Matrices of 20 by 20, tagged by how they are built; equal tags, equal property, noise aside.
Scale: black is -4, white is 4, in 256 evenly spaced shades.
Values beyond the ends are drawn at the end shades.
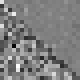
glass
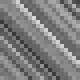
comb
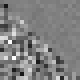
glass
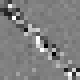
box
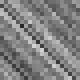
comb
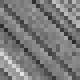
comb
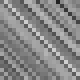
comb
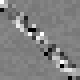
box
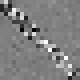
box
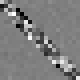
box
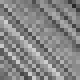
comb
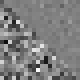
glass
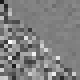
glass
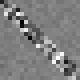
box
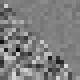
glass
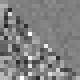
glass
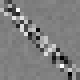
box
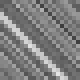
comb
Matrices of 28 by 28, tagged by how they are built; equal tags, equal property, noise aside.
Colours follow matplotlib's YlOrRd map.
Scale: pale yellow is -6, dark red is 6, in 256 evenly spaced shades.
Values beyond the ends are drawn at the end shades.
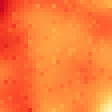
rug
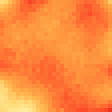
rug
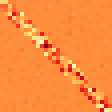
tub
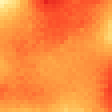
rug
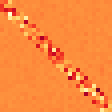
tub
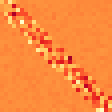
tub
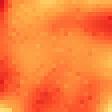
rug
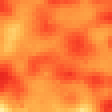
rug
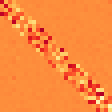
tub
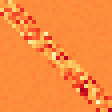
tub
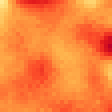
rug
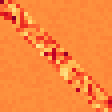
tub
